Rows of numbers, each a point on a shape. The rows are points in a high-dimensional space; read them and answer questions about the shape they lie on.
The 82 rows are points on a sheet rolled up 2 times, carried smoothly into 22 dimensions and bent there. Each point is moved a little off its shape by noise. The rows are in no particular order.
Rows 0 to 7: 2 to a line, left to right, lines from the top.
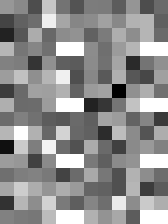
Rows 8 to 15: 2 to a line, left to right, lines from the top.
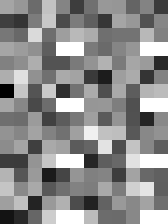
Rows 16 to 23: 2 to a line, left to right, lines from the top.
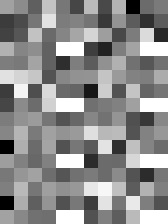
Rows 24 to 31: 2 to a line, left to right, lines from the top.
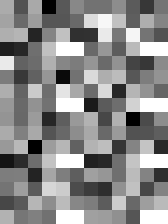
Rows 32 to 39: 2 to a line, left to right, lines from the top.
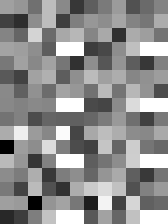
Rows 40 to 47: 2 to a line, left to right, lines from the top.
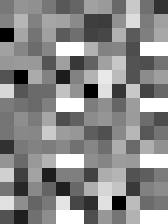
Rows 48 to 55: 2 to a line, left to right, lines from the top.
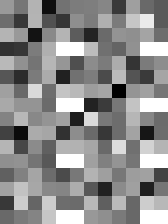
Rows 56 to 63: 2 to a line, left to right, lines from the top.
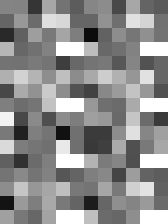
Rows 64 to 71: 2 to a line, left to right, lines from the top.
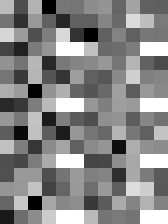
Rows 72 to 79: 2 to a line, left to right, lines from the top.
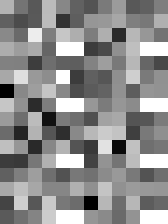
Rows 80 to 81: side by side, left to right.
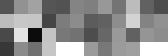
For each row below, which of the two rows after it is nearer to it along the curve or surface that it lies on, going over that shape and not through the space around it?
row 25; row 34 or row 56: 56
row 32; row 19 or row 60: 60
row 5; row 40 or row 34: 34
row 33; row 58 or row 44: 58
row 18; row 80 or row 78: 80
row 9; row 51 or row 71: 71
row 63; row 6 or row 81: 6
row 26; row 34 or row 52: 52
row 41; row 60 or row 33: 60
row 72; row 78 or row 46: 46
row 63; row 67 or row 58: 58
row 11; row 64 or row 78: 64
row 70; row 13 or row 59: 13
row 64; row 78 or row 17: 17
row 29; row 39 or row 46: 46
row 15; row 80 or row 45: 45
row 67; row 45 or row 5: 45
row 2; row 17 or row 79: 79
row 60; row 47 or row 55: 55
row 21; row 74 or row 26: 74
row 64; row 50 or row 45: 50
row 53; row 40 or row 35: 40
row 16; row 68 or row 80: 68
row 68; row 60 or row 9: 60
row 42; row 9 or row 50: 50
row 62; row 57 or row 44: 57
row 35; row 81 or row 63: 63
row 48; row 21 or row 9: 21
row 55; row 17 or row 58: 17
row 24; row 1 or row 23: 23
